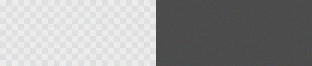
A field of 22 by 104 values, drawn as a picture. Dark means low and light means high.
The table splits into one row of 2 panels. Panel 1,1: very high, checkered, faint in contrast. Panel 1,2: low, flat.
